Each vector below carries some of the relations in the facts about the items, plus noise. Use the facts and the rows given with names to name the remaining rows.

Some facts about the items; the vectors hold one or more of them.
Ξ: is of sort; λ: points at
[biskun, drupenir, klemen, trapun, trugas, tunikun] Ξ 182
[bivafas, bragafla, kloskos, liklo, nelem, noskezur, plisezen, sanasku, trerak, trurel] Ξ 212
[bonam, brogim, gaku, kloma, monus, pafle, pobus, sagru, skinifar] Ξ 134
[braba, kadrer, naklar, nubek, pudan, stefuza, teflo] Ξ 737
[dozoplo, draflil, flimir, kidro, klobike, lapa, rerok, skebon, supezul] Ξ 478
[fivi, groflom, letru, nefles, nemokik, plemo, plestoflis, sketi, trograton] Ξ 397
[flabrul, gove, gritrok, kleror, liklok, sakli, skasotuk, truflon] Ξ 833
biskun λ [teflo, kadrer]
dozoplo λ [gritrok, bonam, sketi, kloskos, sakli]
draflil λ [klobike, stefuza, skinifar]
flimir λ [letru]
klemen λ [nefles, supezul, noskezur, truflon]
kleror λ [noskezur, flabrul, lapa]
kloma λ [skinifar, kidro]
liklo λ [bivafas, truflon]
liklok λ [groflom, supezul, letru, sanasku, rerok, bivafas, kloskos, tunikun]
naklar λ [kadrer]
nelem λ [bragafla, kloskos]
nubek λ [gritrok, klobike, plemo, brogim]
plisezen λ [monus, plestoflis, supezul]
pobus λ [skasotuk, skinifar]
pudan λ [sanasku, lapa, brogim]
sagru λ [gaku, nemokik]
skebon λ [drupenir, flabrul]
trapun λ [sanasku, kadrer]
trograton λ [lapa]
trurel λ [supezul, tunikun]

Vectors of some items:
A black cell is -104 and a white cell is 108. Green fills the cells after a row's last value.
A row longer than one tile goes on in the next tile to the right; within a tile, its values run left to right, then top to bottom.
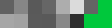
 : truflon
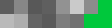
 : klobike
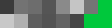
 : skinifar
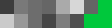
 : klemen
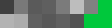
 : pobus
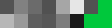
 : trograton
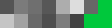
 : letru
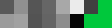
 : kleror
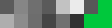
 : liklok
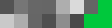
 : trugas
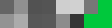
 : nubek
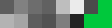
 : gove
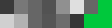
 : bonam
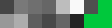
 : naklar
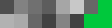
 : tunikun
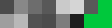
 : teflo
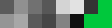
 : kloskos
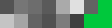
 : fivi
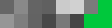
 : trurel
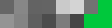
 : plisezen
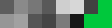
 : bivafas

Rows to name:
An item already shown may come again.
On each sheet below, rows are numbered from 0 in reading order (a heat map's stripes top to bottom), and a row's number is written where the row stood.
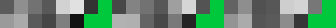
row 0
kloskos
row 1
sketi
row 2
nubek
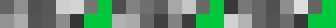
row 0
nubek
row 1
tunikun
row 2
bonam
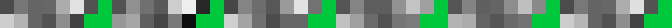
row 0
drupenir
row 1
nelem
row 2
flimir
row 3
supezul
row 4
draflil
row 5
drupenir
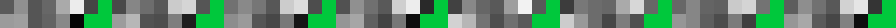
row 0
kleror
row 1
teflo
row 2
sanasku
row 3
nelem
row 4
dozoplo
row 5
klemen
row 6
plisezen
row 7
kloskos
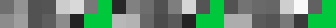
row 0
pudan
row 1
sagru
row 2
kadrer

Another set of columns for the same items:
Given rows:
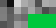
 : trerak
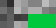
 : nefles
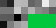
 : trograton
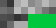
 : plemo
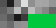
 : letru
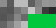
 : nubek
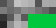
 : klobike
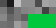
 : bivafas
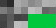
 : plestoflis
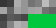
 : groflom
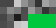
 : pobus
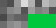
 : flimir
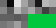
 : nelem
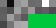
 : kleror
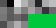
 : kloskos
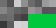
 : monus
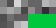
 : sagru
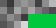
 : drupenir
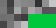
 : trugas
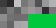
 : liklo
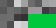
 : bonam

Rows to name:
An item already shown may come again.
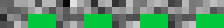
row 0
supezul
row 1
kloskos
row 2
nemokik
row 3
nemokik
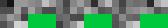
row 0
flabrul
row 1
trugas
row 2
klemen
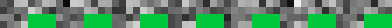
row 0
pudan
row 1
sanasku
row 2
stefuza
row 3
skinifar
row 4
draflil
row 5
bragafla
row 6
tunikun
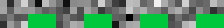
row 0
trapun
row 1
skasotuk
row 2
trograton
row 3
sagru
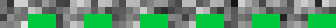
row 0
naklar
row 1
skebon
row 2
nubek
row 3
pudan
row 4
trerak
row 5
dozoplo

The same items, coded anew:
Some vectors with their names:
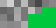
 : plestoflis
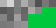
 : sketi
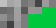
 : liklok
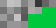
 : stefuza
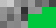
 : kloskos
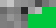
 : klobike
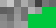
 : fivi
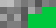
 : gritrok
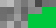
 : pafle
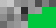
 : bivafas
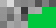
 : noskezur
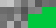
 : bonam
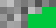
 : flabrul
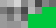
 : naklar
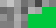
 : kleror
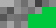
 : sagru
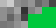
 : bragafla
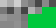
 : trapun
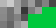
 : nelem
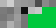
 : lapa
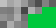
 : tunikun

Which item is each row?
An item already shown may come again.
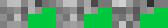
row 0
braba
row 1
braba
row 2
brogim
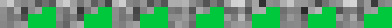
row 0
trerak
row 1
nelem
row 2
trerak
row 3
trugas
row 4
pudan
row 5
klobike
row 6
nubek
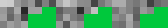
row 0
sanasku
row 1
draflil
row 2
skasotuk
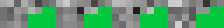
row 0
nemokik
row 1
klobike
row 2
flimir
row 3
brogim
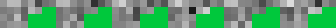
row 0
braba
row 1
skinifar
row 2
trerak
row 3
skebon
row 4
monus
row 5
trograton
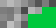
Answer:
drupenir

